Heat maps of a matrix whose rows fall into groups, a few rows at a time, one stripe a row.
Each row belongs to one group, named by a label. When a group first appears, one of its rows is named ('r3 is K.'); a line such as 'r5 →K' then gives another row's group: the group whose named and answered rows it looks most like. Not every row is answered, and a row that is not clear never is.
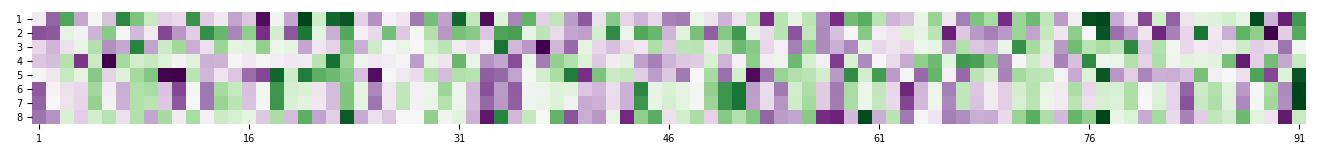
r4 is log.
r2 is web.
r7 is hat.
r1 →log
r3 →hat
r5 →log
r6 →hat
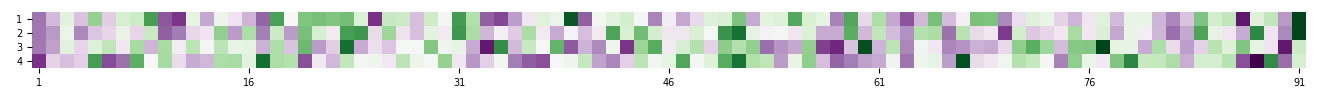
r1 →log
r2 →web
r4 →hat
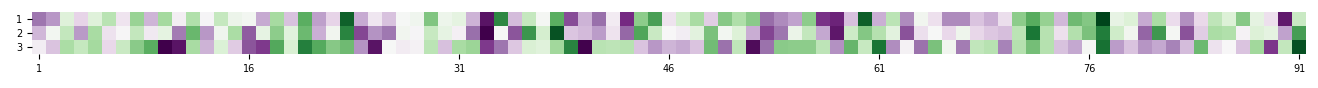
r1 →hat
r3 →log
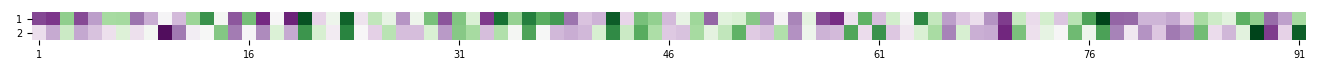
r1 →web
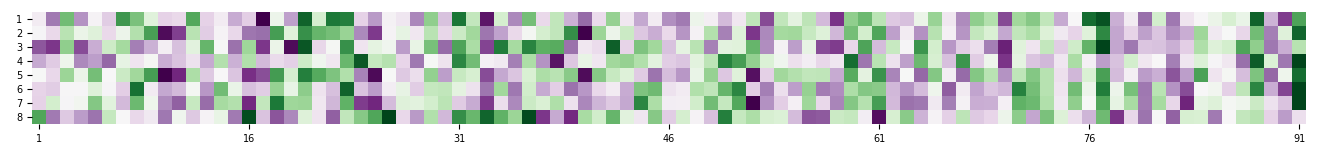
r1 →log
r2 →log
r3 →web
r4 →web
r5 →log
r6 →hat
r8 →web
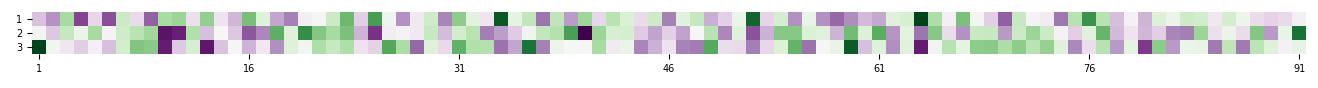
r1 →web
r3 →log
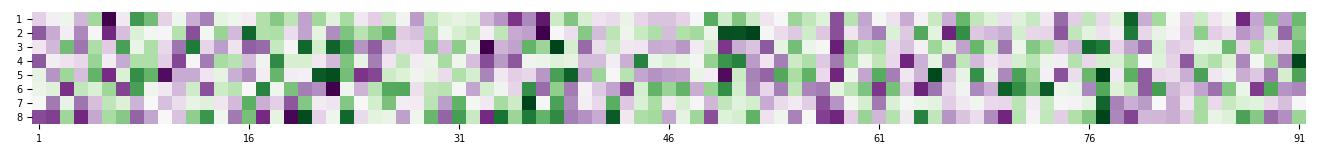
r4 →hat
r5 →log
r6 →hat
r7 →web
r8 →web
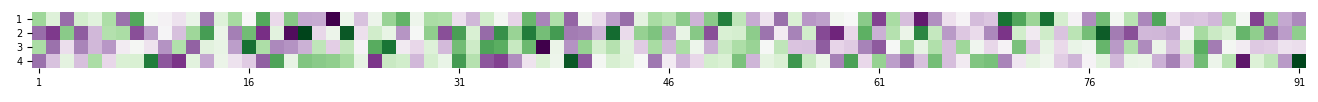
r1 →hat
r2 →web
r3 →web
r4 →log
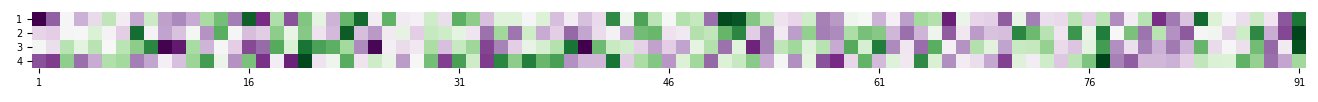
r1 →web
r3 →log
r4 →web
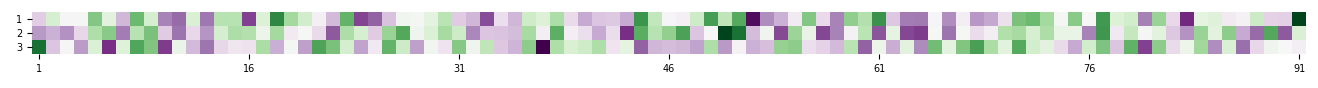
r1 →hat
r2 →hat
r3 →log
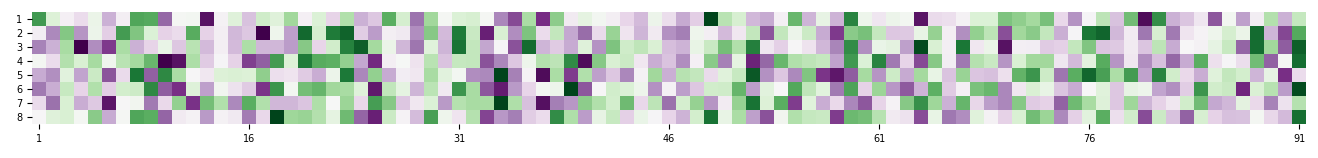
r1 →log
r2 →log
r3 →web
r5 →hat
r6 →log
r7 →web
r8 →log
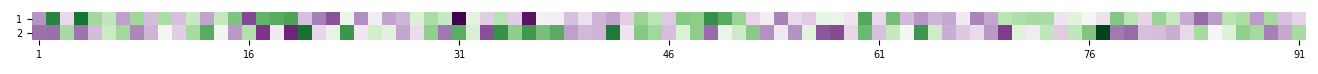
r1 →hat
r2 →web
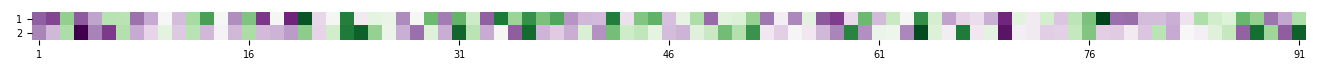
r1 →web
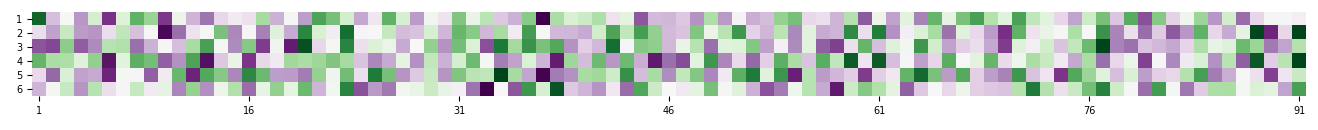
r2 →web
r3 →web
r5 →web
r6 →hat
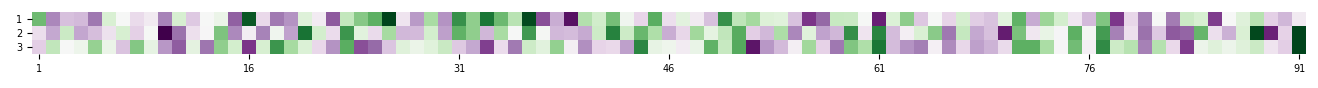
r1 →web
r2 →web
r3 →hat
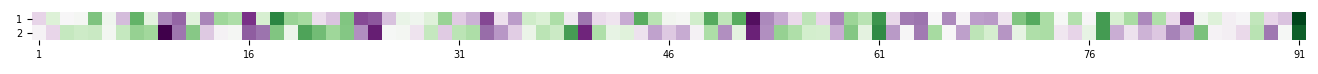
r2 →log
